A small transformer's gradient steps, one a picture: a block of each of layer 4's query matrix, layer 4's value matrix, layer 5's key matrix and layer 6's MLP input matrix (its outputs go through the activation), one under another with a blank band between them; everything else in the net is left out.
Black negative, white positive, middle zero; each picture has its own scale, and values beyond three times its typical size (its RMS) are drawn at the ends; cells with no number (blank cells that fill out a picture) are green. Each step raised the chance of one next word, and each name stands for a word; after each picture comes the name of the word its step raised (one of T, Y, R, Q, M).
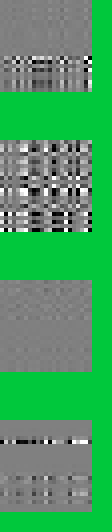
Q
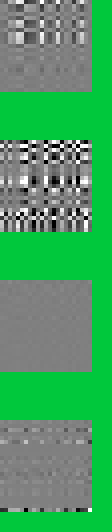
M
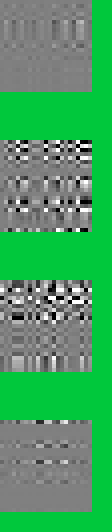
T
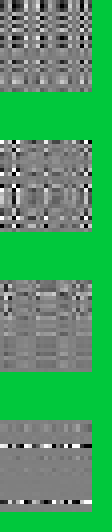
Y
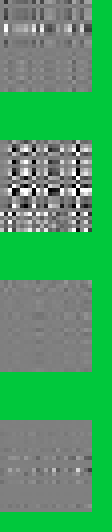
Q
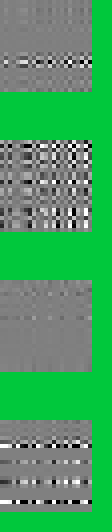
M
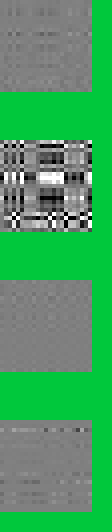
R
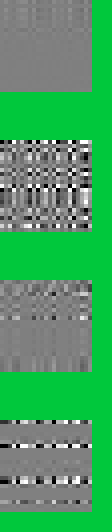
Y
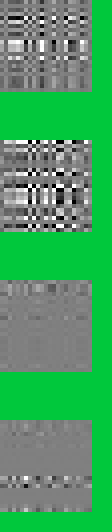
Y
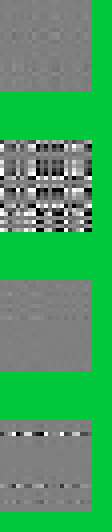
Q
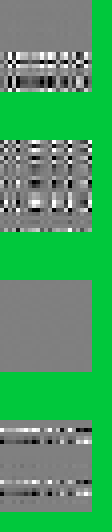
T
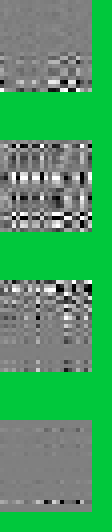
R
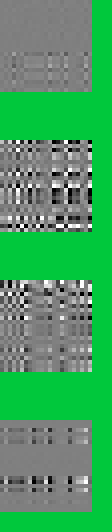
Y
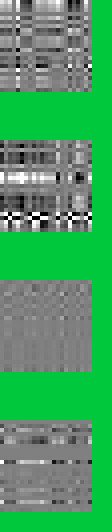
R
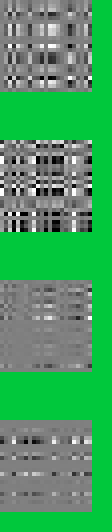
Q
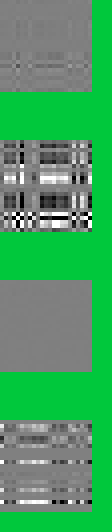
R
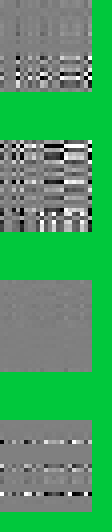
M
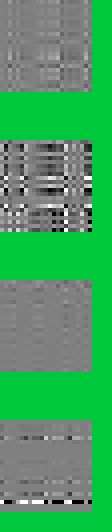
Q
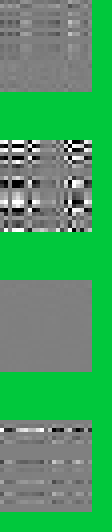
T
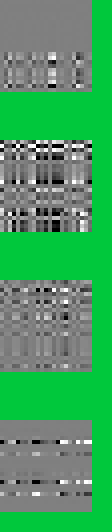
M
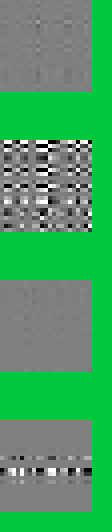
Y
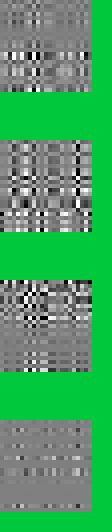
Q
